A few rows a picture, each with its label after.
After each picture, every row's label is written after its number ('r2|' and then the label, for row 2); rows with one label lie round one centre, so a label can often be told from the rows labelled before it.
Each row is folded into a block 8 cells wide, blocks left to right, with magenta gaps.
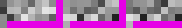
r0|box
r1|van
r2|van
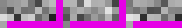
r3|van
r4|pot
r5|van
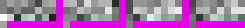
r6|van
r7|pot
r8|box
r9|box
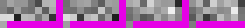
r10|van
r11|van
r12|pot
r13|pot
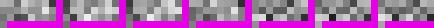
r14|pot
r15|box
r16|box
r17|pot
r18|van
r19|van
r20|van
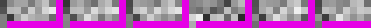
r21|box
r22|box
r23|box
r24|van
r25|box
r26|box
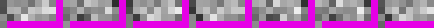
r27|box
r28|pot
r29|box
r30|box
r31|pot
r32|pot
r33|box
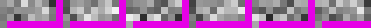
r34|pot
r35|box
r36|van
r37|box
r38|van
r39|pot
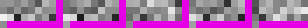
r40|van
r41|van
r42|pot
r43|van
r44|box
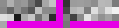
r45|van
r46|box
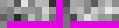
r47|pot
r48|box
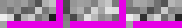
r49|van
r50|box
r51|van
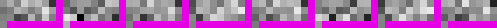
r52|pot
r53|van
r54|pot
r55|box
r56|pot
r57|van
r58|box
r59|pot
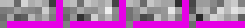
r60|pot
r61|pot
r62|pot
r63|box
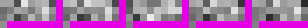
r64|pot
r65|pot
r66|box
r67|pot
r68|pot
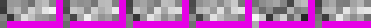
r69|box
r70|box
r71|box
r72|box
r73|van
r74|box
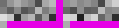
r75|van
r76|van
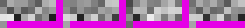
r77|van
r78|van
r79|box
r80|van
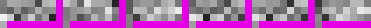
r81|van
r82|pot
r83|box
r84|van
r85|van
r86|box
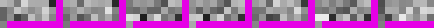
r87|pot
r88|pot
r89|van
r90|van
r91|pot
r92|van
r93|box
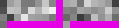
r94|box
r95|pot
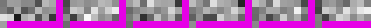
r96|van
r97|box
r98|pot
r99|pot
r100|pot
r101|box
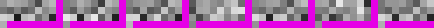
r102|van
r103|van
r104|van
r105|box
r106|van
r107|pot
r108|van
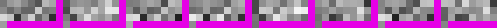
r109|van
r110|box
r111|van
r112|van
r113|box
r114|pot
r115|van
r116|pot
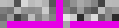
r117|pot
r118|van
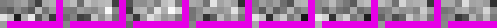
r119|van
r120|pot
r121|box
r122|pot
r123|van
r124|van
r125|pot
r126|pot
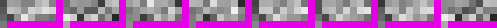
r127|box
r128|van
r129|pot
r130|pot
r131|box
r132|box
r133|box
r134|van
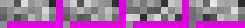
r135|pot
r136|pot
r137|van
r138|pot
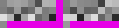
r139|van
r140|van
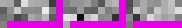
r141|pot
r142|van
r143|box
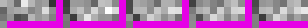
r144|pot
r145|box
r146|box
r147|box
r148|box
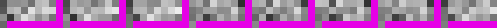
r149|box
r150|box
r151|box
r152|pot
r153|pot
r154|pot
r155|pot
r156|box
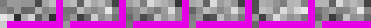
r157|van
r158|pot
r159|pot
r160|pot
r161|box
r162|pot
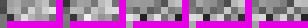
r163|box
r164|box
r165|van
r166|van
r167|van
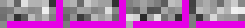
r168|pot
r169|pot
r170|van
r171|box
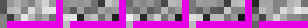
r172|box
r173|van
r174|van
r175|van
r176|box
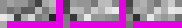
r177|van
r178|box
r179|box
